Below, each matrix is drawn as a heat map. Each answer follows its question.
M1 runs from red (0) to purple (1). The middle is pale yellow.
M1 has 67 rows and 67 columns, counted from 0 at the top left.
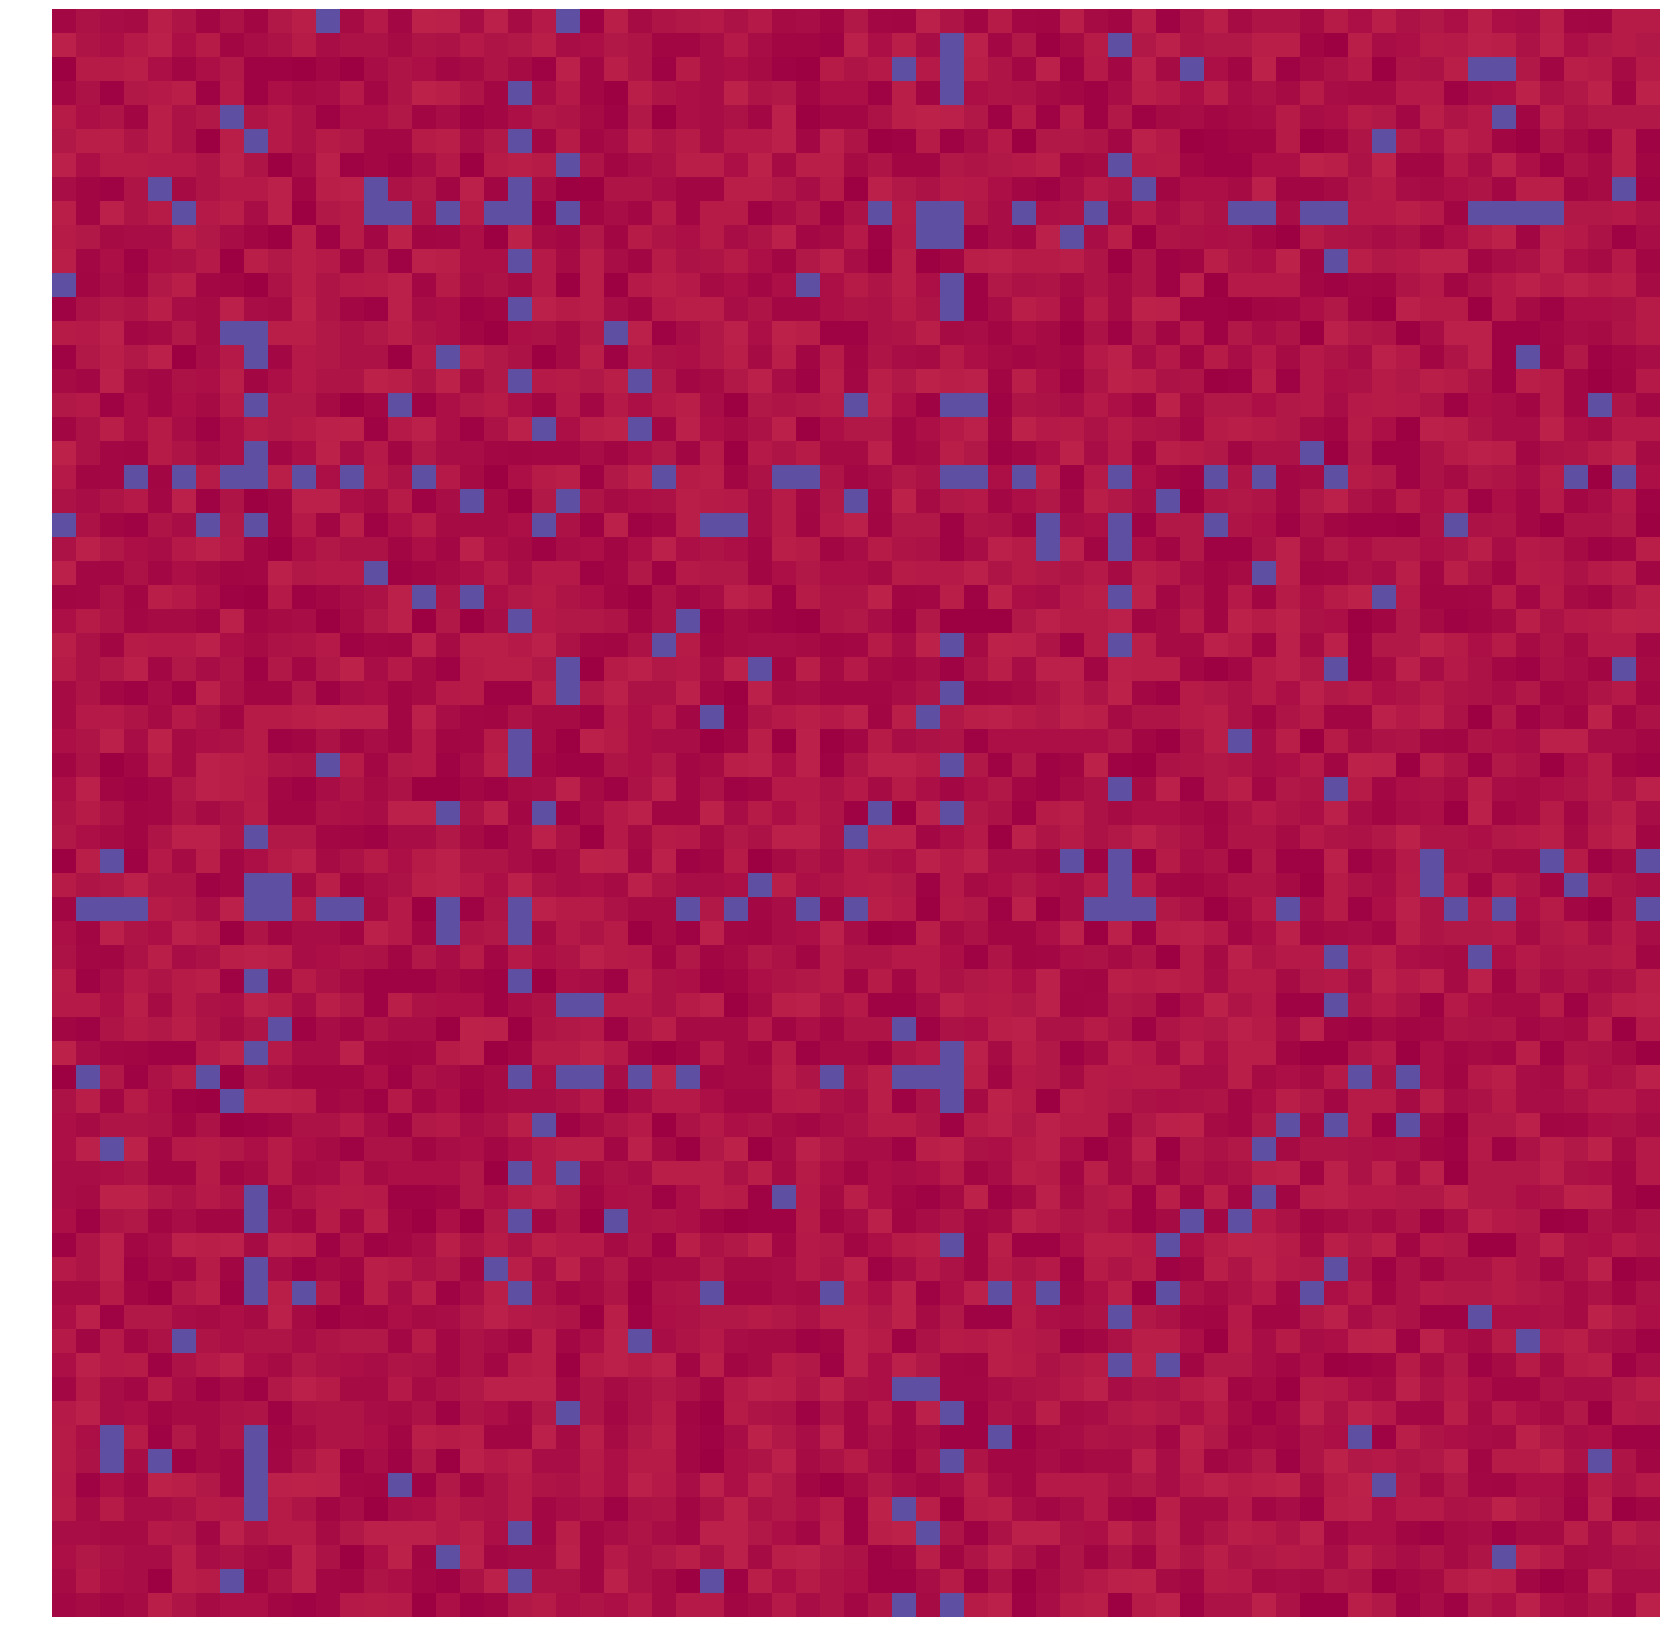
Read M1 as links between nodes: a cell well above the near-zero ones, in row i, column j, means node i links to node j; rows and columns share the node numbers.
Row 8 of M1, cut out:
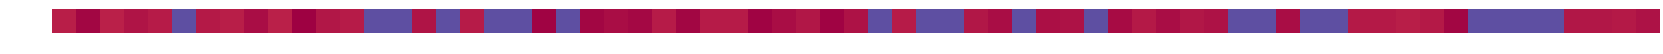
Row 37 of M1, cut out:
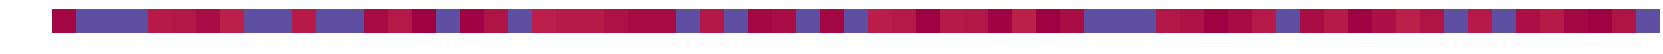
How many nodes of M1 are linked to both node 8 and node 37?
4
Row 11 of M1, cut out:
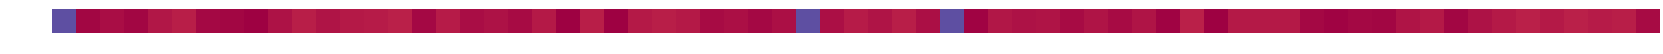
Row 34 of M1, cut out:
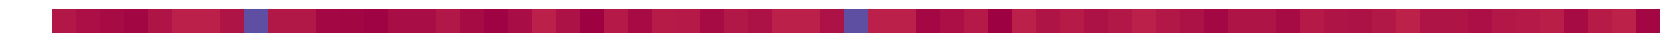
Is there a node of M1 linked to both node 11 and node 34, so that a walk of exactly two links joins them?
no
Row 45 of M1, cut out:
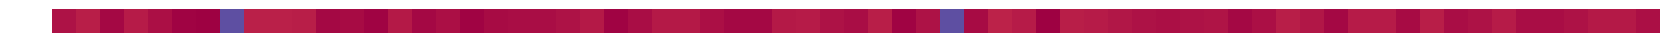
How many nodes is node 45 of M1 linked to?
2
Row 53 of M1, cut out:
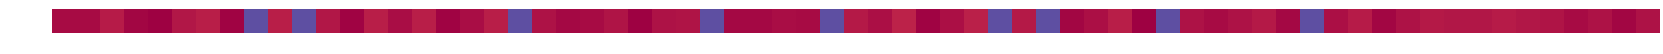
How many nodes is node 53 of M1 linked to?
9
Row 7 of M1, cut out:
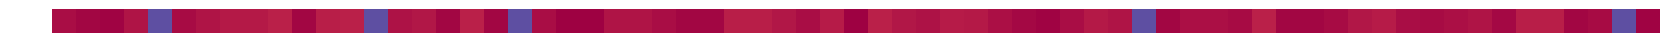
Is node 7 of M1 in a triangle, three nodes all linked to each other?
yes
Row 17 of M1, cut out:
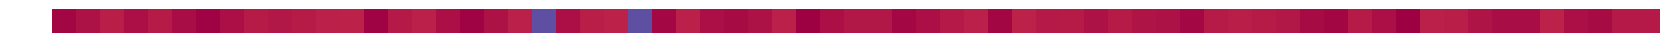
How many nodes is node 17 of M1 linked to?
2
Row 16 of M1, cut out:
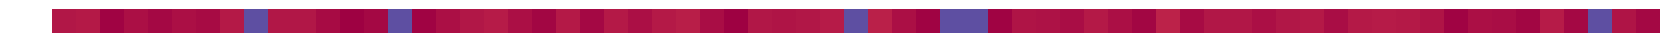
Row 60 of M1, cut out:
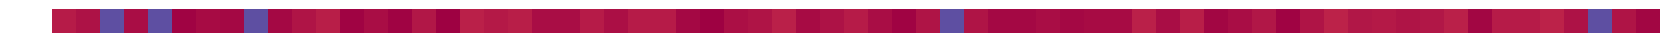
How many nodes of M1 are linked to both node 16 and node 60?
3
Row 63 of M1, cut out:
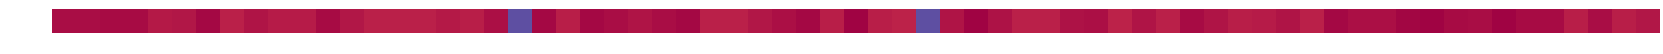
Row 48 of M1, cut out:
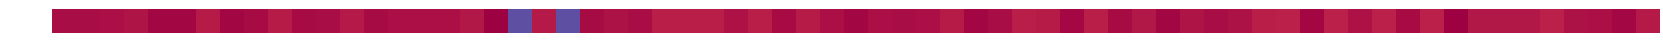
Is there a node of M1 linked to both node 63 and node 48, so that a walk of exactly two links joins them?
yes
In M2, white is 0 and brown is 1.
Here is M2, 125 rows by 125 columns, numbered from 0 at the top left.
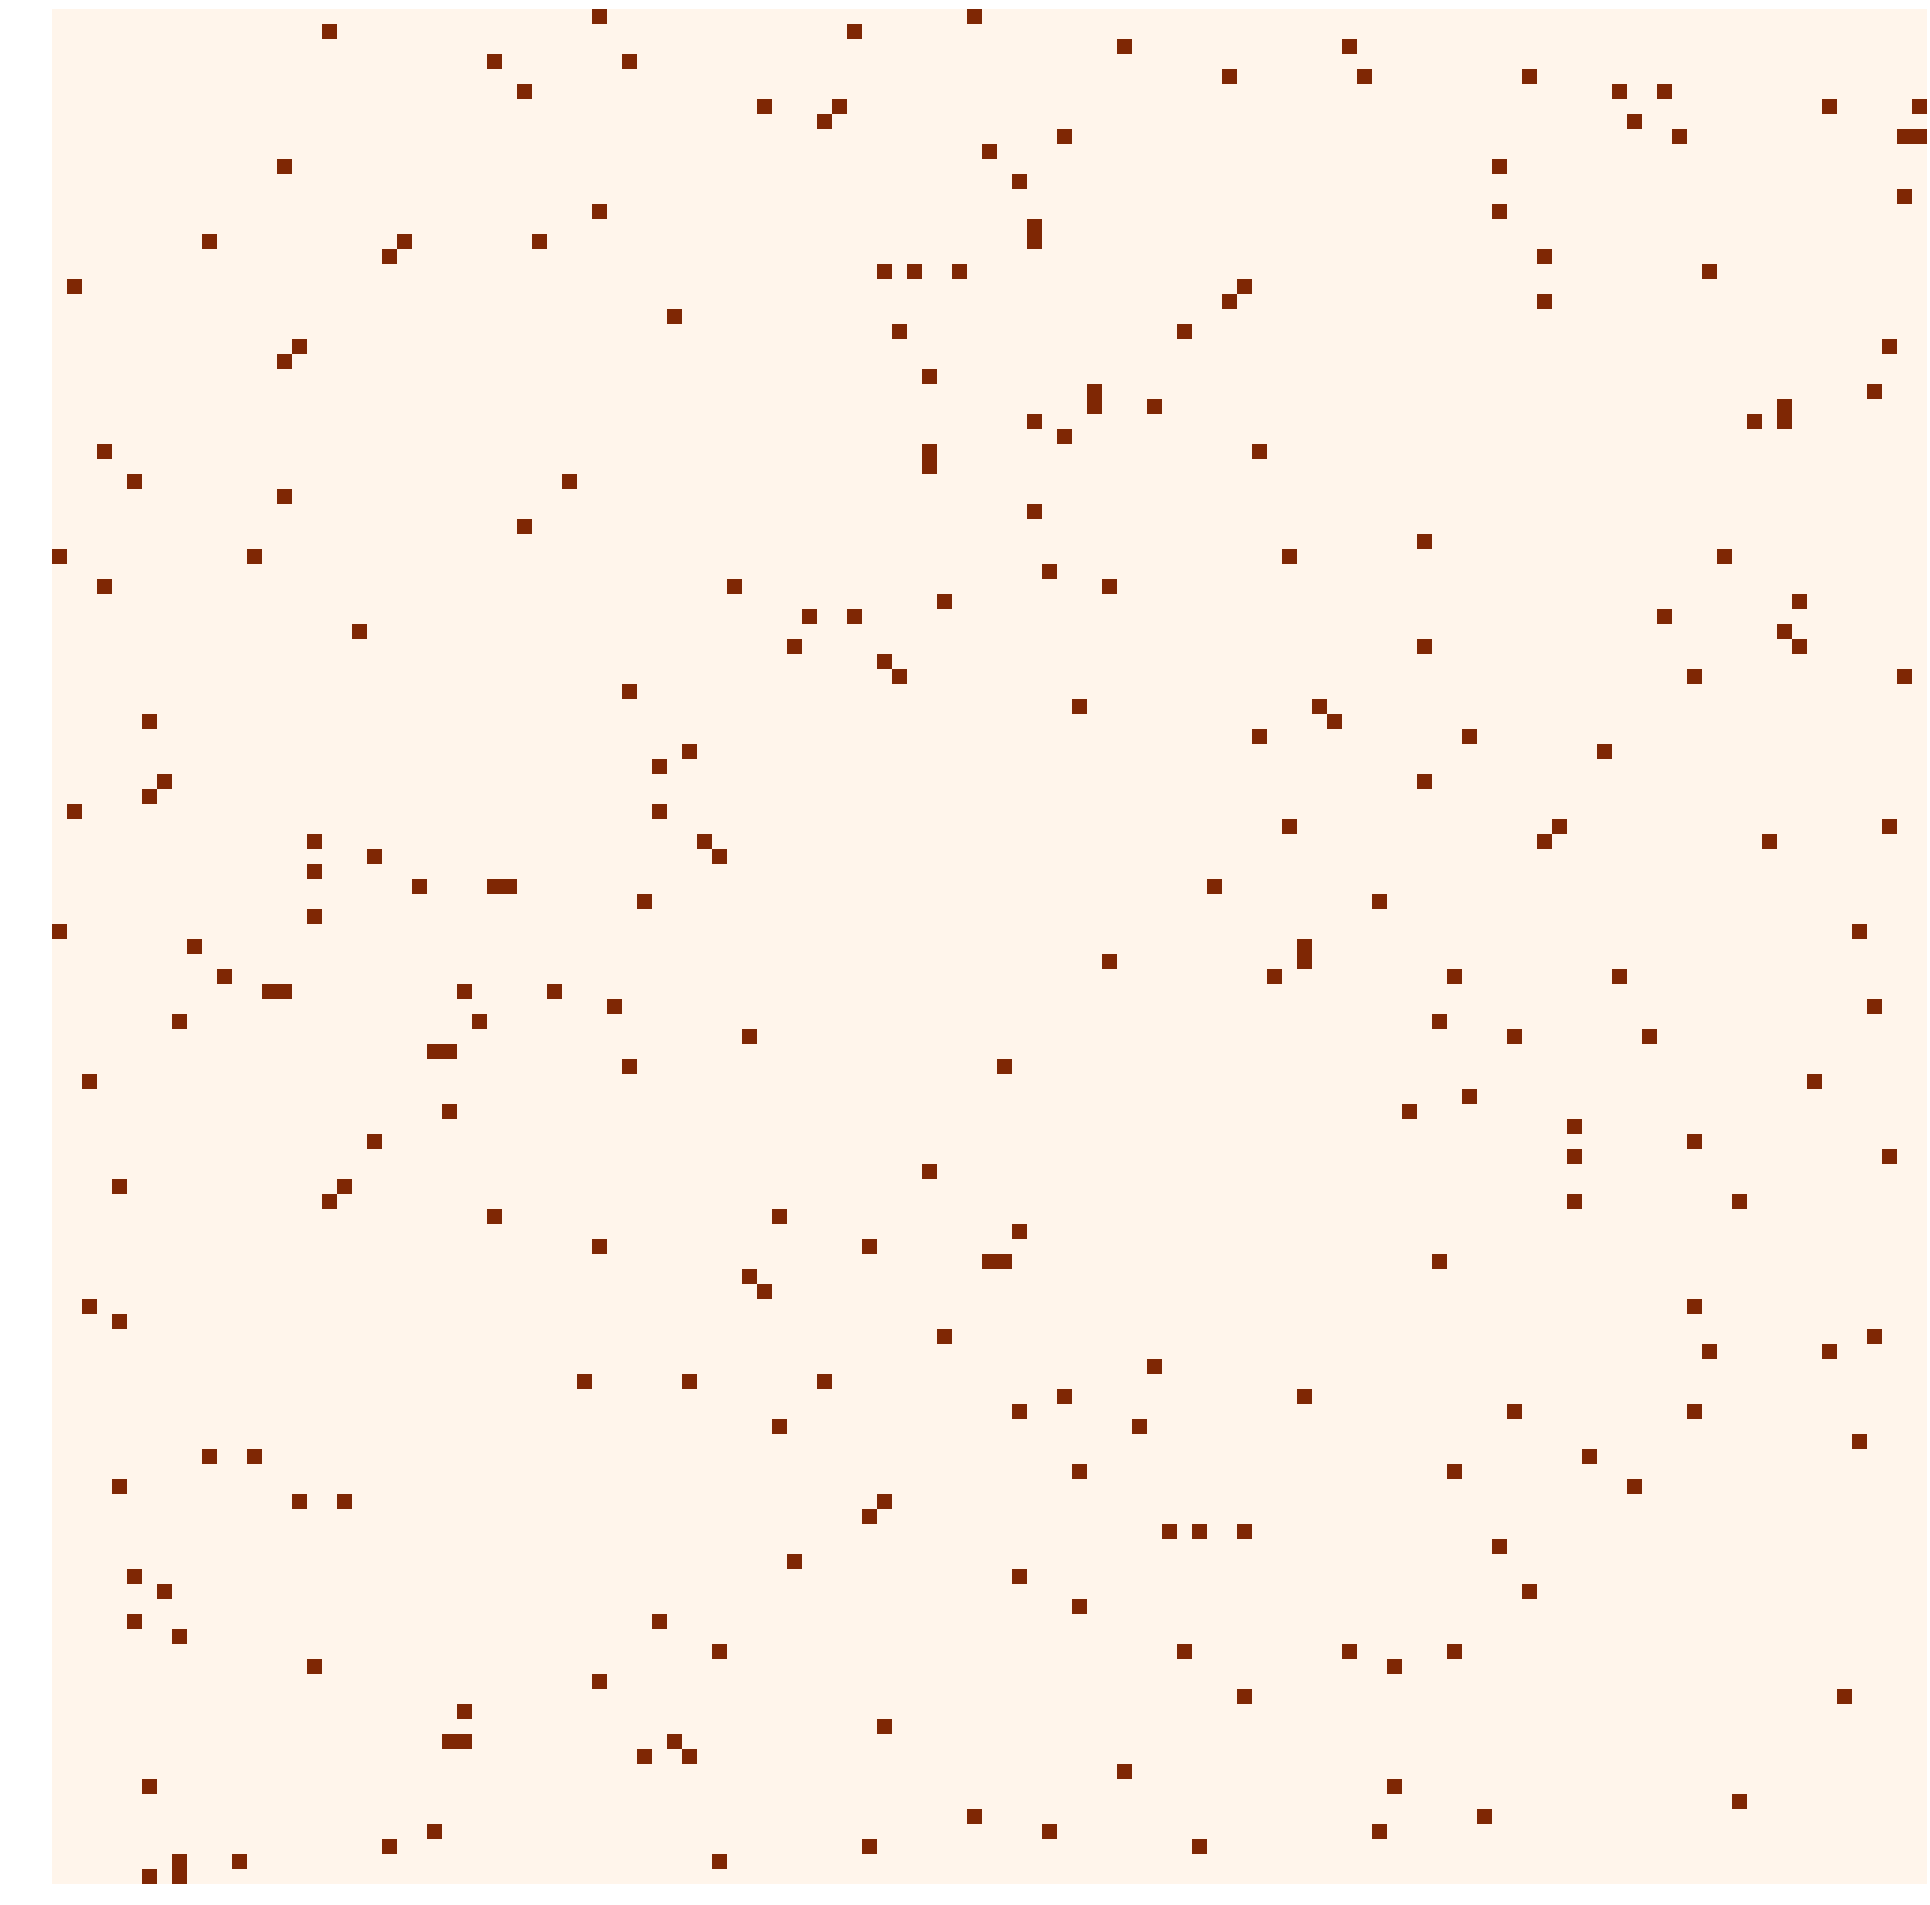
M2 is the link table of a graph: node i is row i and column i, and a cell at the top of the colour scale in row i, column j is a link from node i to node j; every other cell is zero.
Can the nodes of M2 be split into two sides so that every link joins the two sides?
no
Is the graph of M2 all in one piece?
yes
